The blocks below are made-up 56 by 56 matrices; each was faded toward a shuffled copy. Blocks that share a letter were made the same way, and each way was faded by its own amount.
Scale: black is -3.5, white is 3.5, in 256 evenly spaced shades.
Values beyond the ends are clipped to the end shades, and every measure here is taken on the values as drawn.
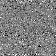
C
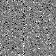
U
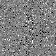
U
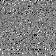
C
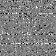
C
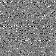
C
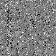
U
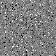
U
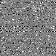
C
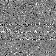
C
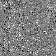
U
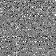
C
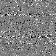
C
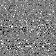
C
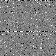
C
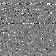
C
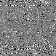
C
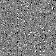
U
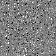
U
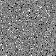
U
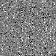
U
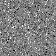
U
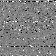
C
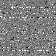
C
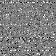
C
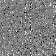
U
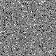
U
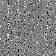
U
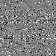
C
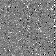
U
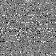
C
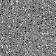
U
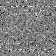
C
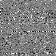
C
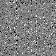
U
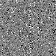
U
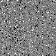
U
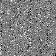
U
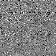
C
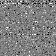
C
